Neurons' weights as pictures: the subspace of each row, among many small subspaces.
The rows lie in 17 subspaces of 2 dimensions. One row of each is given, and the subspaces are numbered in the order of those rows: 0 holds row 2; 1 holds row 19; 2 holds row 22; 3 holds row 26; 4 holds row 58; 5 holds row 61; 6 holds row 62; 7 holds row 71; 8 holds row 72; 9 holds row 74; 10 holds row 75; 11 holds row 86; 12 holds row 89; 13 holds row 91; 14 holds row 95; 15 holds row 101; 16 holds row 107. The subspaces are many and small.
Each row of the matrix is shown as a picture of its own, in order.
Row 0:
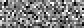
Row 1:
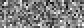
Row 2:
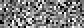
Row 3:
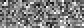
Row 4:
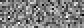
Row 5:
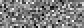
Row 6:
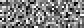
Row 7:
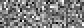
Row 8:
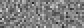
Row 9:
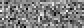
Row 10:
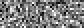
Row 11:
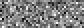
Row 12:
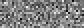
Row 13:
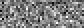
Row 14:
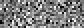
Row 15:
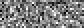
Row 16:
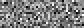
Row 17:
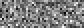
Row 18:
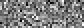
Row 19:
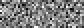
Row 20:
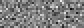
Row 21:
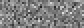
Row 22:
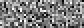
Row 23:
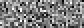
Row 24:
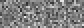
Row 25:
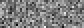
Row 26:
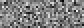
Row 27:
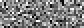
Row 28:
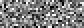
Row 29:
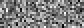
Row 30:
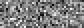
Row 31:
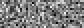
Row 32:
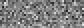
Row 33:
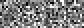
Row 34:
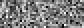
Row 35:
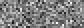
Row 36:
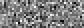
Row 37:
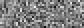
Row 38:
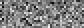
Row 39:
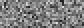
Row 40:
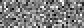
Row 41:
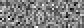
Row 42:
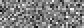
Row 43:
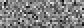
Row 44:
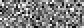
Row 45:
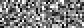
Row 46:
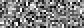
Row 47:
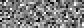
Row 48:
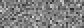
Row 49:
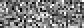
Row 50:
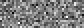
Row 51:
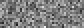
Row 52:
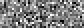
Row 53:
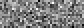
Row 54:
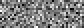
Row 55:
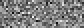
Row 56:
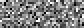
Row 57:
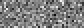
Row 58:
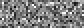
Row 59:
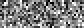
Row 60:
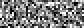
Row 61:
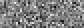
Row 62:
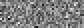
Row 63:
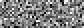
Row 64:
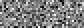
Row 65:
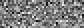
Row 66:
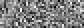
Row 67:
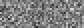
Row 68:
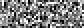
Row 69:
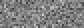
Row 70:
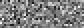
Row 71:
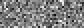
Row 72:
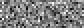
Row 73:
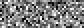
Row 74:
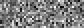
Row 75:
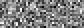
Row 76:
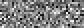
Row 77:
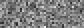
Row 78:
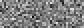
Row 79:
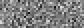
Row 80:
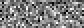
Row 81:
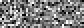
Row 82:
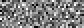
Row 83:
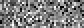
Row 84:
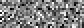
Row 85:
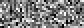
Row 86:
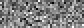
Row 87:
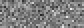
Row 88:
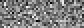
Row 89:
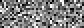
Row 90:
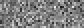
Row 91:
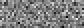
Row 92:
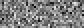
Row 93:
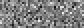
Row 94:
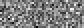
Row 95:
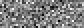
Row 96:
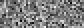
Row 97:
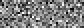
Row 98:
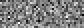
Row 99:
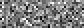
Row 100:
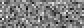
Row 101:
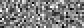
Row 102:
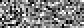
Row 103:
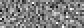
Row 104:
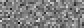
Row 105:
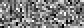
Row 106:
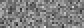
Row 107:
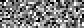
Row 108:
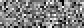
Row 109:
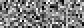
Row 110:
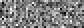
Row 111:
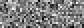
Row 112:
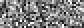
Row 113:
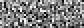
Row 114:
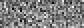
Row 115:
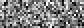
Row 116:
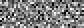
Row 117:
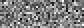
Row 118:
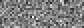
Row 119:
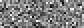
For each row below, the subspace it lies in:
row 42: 12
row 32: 13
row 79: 0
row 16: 3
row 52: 5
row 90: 9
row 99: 11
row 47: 16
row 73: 11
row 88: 12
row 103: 15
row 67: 6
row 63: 16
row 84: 16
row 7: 15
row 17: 4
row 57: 7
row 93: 9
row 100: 8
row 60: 4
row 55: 1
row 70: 0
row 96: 5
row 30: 2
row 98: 6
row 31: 8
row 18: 15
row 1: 14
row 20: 13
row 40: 7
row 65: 1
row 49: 2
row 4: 6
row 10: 8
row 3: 7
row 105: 9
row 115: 14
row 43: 13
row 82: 1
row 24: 3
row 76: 3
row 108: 7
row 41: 6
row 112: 5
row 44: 1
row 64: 7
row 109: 15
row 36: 5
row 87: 7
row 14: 0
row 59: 14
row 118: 16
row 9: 2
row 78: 12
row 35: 0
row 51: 10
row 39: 13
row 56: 16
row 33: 3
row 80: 8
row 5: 14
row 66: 4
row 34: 5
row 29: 4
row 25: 10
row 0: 13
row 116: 13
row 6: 6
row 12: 3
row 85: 9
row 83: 9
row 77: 10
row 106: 10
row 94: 6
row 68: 5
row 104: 16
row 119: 6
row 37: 4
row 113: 2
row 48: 12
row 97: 1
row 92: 4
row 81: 0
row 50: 1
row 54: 12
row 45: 15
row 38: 11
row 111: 11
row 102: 0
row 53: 11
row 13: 8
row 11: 11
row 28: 14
